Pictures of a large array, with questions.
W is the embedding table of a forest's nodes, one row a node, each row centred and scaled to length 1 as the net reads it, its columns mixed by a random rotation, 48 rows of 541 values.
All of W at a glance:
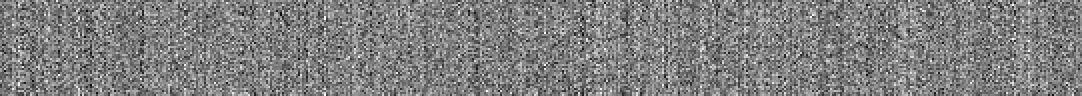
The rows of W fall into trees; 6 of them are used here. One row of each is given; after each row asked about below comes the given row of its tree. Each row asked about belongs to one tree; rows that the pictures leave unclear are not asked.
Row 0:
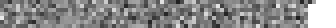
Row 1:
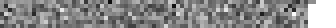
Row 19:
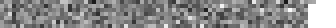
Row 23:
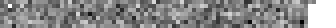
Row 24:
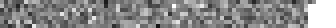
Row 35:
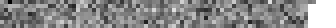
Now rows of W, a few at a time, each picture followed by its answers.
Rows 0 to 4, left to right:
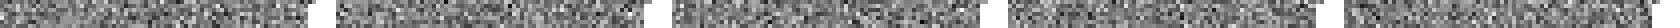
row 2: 19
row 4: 24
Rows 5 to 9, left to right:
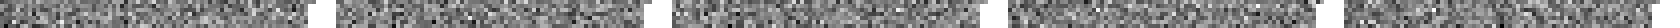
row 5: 1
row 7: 1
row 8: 24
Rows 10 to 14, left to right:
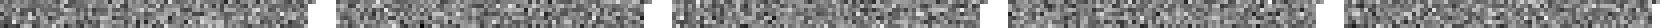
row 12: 19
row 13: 1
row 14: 24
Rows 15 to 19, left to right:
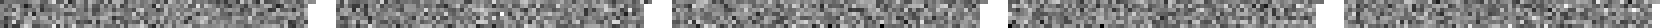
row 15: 1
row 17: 24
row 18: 0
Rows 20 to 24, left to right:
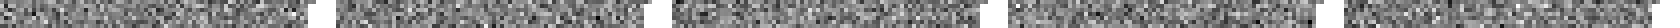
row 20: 1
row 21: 24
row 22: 35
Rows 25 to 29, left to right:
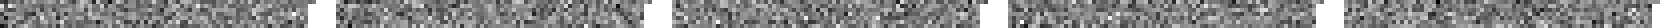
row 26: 35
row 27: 1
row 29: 19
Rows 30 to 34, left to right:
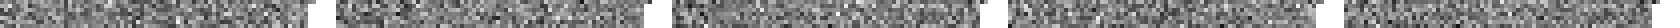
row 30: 23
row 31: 35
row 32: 24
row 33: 0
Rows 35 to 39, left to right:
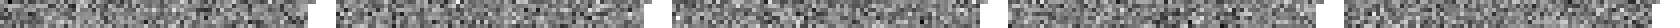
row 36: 1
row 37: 19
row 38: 0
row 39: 1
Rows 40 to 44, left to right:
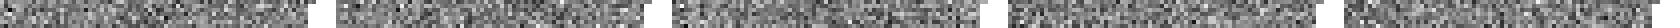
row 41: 19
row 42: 23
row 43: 1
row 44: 24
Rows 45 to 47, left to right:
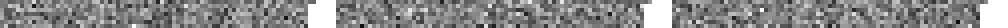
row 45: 0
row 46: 24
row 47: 24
